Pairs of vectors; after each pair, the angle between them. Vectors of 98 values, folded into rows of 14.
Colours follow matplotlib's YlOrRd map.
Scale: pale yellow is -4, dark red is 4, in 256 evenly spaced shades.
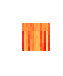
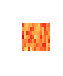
partly aligned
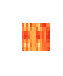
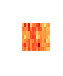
nearly opposite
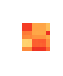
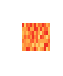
orthogonal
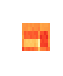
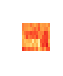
nearly parallel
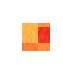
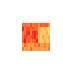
nearly opposite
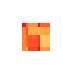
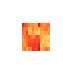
nearly parallel
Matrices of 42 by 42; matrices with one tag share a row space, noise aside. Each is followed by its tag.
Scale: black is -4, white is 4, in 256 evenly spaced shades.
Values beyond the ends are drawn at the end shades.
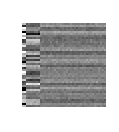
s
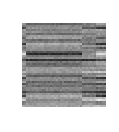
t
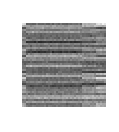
t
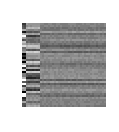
s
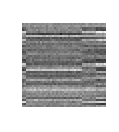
t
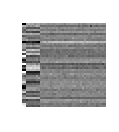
s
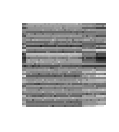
t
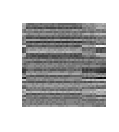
t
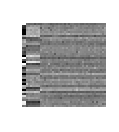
s
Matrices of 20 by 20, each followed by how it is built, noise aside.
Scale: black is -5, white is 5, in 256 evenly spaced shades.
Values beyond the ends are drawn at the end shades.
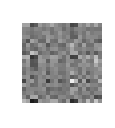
low rank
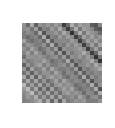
Toeplitz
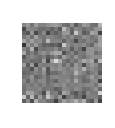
low rank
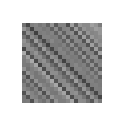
Toeplitz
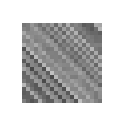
Toeplitz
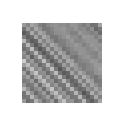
Toeplitz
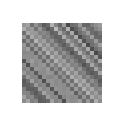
Toeplitz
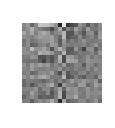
low rank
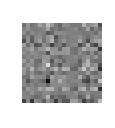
low rank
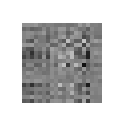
low rank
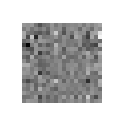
low rank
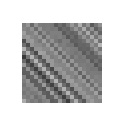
Toeplitz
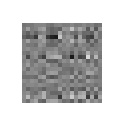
low rank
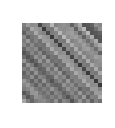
Toeplitz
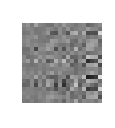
low rank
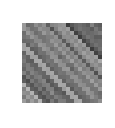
Toeplitz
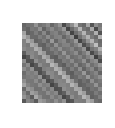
Toeplitz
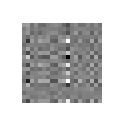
low rank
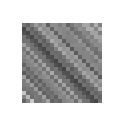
Toeplitz
